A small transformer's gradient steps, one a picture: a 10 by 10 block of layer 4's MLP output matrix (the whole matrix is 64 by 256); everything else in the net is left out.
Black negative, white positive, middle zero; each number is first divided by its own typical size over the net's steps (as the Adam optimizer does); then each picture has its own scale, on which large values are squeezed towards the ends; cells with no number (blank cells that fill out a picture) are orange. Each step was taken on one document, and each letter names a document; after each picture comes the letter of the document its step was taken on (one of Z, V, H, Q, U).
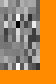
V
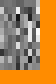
V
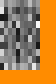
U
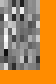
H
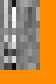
H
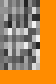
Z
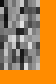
U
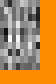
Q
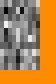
Q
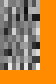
Z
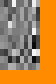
Z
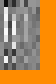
H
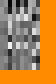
Z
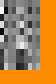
U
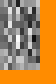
V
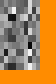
V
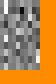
Q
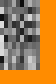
U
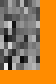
H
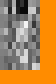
Z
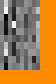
H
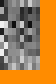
U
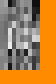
Z
